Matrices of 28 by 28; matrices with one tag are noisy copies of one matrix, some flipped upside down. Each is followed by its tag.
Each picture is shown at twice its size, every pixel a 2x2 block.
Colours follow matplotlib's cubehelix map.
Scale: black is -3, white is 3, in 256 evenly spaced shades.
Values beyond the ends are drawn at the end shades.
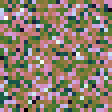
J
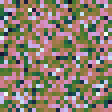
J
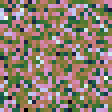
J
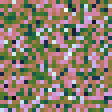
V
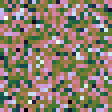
J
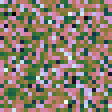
V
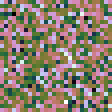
V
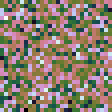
J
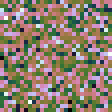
J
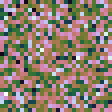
J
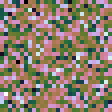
J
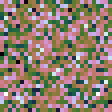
J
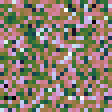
V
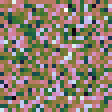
V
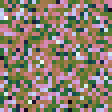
J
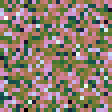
J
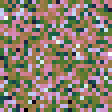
J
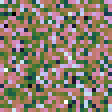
V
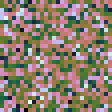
J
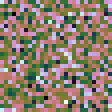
V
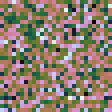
V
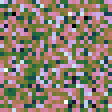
V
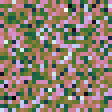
V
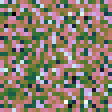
V
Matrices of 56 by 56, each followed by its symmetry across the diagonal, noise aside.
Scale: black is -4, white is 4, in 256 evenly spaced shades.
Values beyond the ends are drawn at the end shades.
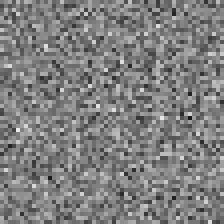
neither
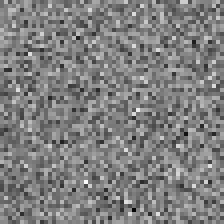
neither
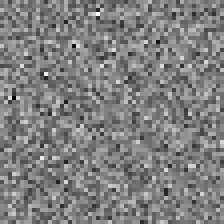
antisymmetric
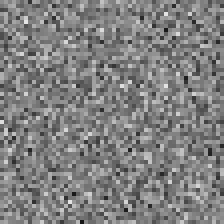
neither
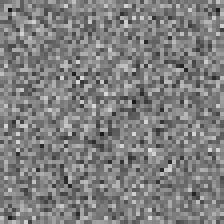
symmetric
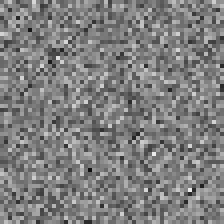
symmetric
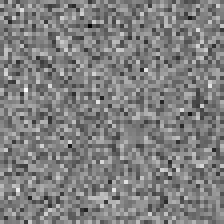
antisymmetric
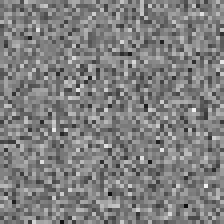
antisymmetric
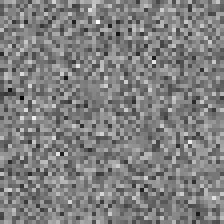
antisymmetric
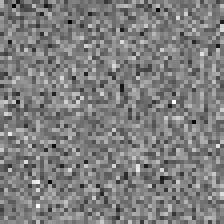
neither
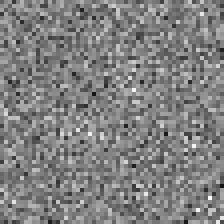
symmetric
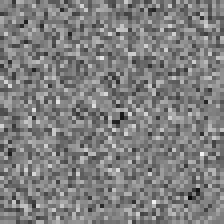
symmetric
